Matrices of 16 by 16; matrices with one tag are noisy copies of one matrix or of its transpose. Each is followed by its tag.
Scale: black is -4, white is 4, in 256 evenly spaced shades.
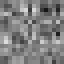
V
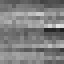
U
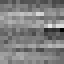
U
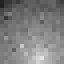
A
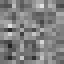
V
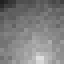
A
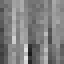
U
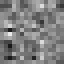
V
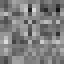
V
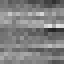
U
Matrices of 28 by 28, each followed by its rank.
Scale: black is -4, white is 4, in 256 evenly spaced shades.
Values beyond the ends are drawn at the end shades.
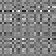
two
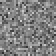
full rank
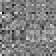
five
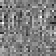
five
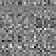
five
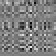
two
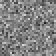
full rank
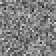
full rank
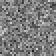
full rank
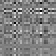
two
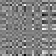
two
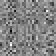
five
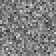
full rank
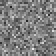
full rank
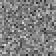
full rank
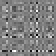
two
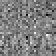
five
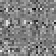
five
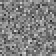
full rank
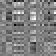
two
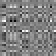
two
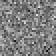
full rank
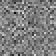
five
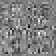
five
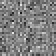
five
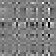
two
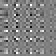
two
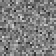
full rank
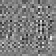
five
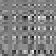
two
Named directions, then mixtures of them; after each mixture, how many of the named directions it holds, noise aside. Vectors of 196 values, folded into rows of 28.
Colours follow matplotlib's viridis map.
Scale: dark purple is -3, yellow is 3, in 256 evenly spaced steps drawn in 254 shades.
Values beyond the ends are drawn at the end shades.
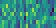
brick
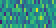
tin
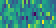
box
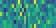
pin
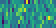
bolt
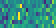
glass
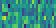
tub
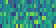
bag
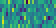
one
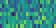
one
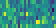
three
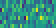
three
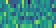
two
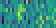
two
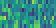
two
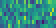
two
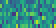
one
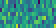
three
